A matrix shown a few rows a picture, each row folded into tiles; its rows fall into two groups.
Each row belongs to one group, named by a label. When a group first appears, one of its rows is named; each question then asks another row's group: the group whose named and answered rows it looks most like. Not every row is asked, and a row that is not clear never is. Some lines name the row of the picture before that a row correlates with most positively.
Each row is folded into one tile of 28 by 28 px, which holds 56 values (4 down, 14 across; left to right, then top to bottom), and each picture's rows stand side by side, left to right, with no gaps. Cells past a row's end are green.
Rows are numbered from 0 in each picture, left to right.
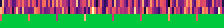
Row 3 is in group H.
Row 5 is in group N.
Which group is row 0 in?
N
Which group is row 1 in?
H
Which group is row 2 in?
H
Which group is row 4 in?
N
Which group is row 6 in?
N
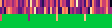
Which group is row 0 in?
H
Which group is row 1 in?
N
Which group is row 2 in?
H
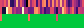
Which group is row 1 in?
H
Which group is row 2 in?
H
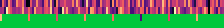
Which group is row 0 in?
N
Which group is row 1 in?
N
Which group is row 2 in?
H
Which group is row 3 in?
N
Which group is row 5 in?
N
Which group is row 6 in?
H
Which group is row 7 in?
H
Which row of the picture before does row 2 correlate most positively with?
0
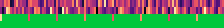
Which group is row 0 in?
H
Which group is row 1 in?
H
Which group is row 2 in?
H
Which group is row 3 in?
H
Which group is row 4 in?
H
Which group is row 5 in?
N
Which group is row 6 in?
H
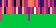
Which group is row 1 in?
H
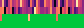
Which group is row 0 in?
N
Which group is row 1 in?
N
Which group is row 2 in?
N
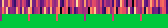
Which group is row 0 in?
N
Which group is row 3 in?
H
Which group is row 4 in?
N
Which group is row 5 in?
N
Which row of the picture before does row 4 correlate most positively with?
1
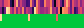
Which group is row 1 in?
N
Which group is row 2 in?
N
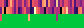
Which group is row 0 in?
N
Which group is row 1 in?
H
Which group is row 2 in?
H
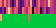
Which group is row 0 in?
H
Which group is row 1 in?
N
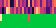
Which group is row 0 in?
H
